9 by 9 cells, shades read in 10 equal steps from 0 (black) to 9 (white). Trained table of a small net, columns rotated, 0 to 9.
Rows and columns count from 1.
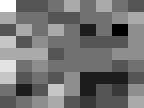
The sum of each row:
42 39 33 37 43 40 28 31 35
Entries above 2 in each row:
9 9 7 9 9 9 6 6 8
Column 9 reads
3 6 5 5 5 4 3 5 6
